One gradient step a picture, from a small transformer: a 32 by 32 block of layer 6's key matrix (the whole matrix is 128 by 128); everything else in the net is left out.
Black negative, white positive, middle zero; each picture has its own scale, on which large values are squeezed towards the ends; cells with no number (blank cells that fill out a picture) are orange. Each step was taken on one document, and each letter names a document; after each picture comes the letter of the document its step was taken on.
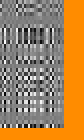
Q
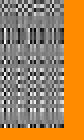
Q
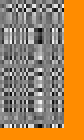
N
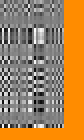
Q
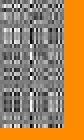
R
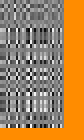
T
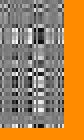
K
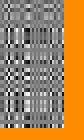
T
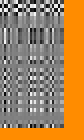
Q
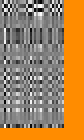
Q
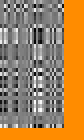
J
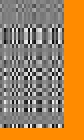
K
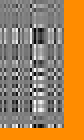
J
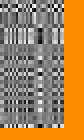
N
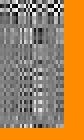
J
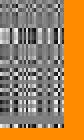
K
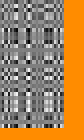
T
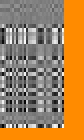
N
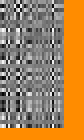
T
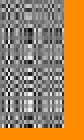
T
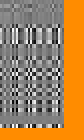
K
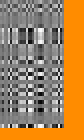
J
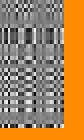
Q
